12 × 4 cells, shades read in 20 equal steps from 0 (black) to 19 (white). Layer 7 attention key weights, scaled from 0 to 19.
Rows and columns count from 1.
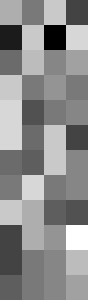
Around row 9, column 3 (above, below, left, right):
9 11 13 6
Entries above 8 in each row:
3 2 3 4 3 2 2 4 2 3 3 3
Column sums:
119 128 122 128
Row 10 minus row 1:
-8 4 -4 14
